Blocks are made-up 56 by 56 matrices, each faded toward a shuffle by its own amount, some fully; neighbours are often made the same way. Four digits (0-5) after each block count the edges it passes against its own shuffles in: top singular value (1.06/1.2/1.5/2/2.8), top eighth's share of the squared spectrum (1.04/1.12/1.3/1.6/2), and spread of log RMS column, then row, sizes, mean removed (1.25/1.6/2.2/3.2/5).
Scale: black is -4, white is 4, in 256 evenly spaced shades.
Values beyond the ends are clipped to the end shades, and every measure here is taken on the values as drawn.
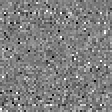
3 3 0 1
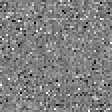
1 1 0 0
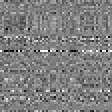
4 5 1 3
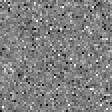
0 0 0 0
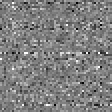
3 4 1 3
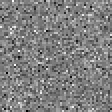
0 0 0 0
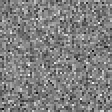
0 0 0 0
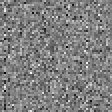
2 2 2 0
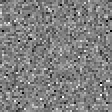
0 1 1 0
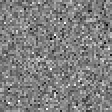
1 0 1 0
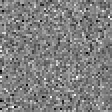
0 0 0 0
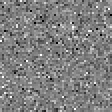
2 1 0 0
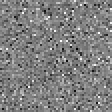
0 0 0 0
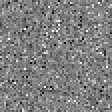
1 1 0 0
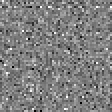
3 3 1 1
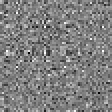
4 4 2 2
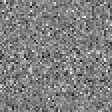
3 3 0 1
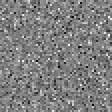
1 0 0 0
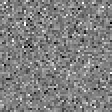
1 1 0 0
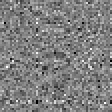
4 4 2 2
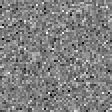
0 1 0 0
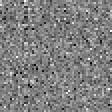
3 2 1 0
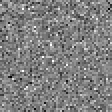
1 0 0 0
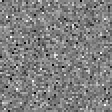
0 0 0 0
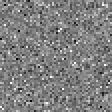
1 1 0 0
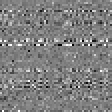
4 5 2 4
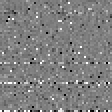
4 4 0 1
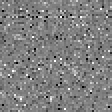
3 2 0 1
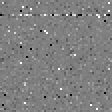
3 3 0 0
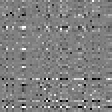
4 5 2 3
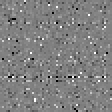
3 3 1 1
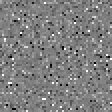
1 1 0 0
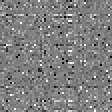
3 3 1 2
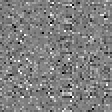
4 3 2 1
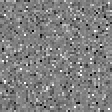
2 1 0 0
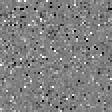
2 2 0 0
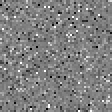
1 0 0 0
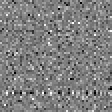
4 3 2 2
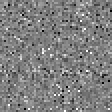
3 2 0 1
